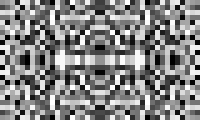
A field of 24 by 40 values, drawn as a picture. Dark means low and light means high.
The ninth with the lowest average is the centre. No seam splits the table. Its left and right halves mirror each other, and so do its top and bottom. No regular stripes run through it. No overall slope runs across the table.
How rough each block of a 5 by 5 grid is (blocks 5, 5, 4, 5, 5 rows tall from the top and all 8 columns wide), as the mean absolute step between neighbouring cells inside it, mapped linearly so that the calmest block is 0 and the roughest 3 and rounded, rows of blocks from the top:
3 2 2 2 3 / 3 3 3 3 3 / 3 1 0 1 3 / 3 3 3 3 3 / 3 2 2 2 3
